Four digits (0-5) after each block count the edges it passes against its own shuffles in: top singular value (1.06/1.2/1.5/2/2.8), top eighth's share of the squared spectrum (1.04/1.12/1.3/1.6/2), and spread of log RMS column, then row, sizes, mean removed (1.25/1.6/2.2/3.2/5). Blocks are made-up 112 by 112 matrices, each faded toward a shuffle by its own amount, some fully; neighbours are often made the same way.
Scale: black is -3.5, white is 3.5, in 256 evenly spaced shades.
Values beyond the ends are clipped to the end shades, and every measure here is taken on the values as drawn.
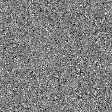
1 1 2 0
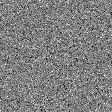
0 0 0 0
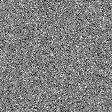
0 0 1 0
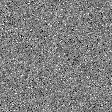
0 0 0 0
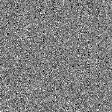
1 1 3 0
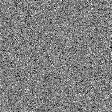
0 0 1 0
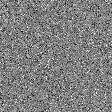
0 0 0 0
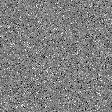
2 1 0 0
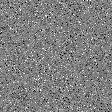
0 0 0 0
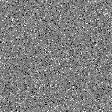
3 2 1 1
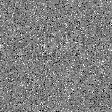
3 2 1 0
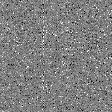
3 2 1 0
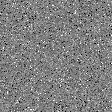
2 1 0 0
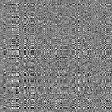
5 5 4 4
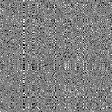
5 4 3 3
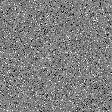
0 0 0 0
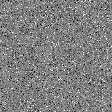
3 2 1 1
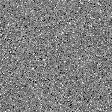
0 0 1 0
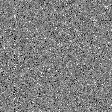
1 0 1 0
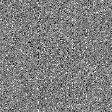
1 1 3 0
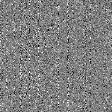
2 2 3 0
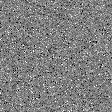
0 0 0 0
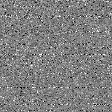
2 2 0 3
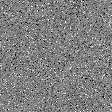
0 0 0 0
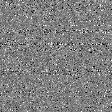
1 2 0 3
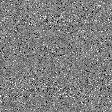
1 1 0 2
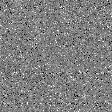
1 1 0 1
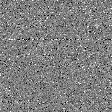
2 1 0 2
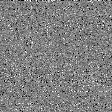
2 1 0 2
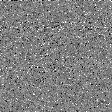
1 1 0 2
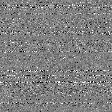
2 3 0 4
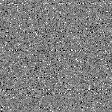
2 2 0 3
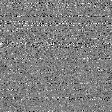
2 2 0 4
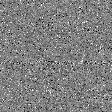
1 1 0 2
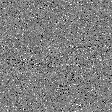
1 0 0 1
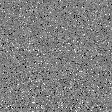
1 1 0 1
